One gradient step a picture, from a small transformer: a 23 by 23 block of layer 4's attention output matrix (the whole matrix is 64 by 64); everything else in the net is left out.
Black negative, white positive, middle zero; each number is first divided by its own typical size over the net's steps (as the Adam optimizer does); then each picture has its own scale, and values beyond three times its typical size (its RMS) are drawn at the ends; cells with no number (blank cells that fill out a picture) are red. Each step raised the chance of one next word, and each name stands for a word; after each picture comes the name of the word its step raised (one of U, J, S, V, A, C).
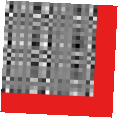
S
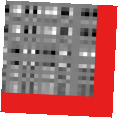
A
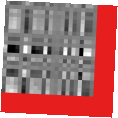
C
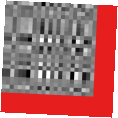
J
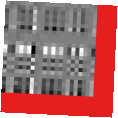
C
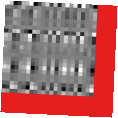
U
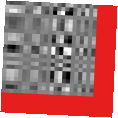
J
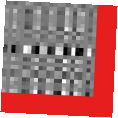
C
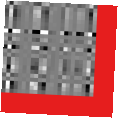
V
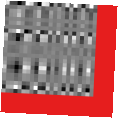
U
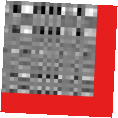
A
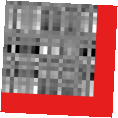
C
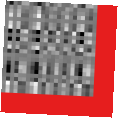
V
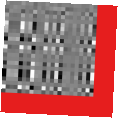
J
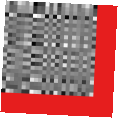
S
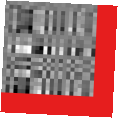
C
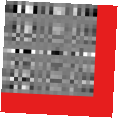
A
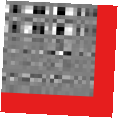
A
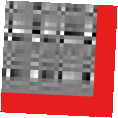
J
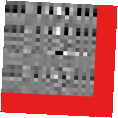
A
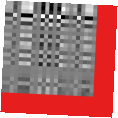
S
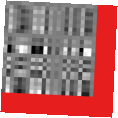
C
